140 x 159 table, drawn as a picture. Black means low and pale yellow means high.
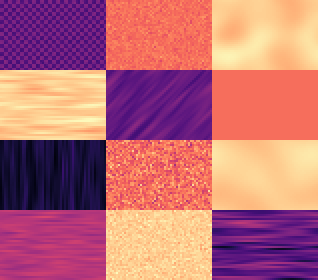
It is made of 4 by 3 panels. Panel 1,1: low, checkered. Panel 1,2: high, fine-grained, faint in contrast. Panel 1,3: very high, smooth, faint in contrast. Panel 2,1: very high, streaked across, faint in contrast. Panel 2,2: low, slanting up to the right, faint in contrast. Panel 2,3: high, flat. Panel 3,1: very low, streaked downward, faint in contrast. Panel 3,2: high, fine-grained. Panel 3,3: very high, smooth, faint in contrast. Panel 4,1: middling, streaked across, faint in contrast. Panel 4,2: very high, fine-grained, faint in contrast. Panel 4,3: low, streaked across.
